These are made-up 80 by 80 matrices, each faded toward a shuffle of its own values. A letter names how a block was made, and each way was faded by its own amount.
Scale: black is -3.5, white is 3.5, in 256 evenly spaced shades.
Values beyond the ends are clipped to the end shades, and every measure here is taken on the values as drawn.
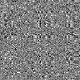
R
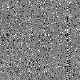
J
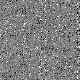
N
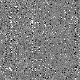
J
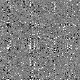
J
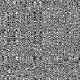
R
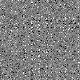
J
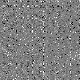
J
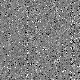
N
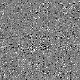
J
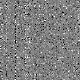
J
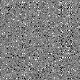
J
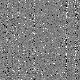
N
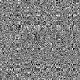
R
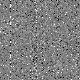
N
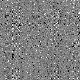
J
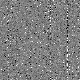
N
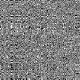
R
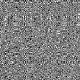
R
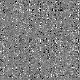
J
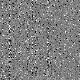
N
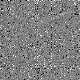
J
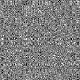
R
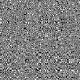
R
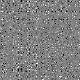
J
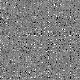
J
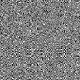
R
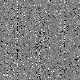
N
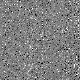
N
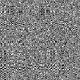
R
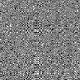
R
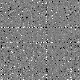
J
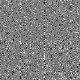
J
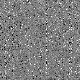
N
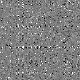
J
